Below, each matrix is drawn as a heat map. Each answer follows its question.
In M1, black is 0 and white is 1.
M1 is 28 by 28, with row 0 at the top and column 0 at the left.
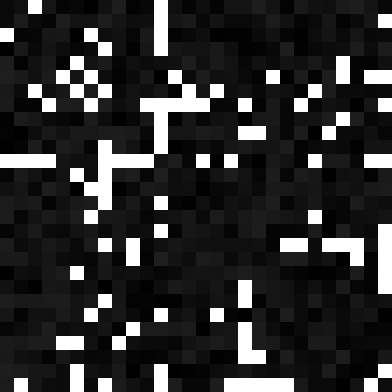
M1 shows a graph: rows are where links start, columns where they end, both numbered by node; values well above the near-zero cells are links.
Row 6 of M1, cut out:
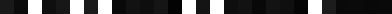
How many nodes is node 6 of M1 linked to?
6
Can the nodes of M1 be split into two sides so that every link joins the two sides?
no
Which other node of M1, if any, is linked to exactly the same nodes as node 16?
node 1
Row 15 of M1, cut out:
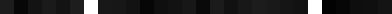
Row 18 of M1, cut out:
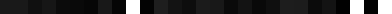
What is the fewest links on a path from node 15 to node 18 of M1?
4
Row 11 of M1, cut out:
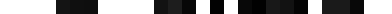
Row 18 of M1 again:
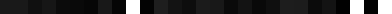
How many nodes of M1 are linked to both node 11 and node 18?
2
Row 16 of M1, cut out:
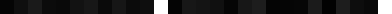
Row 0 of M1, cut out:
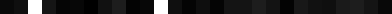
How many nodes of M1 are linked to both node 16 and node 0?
1
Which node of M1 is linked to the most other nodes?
node 11
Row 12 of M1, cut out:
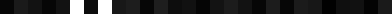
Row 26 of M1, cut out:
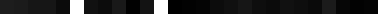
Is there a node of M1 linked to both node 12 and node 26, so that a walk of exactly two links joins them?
yes
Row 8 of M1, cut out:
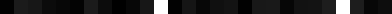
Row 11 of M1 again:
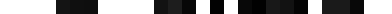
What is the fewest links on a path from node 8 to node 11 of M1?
1
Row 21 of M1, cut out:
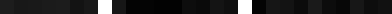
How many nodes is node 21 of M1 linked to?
2
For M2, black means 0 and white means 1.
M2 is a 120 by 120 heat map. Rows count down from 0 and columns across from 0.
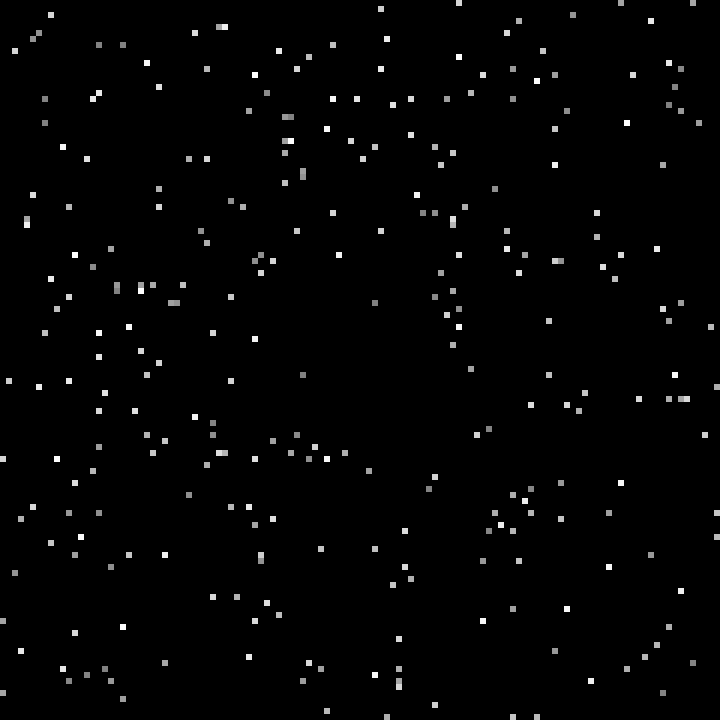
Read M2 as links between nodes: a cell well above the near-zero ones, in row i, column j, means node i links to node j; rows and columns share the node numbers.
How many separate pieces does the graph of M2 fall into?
4
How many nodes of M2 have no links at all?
0
